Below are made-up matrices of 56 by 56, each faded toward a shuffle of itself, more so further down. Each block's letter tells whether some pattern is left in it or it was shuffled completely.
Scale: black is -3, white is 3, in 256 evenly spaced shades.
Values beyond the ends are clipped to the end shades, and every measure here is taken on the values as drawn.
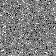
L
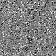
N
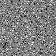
N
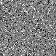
N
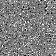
N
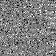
N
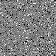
N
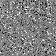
N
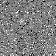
N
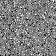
L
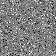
L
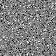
L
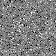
L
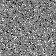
L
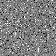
N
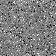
L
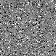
N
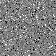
L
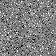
L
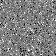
L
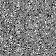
N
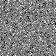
L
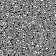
N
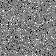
L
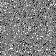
N
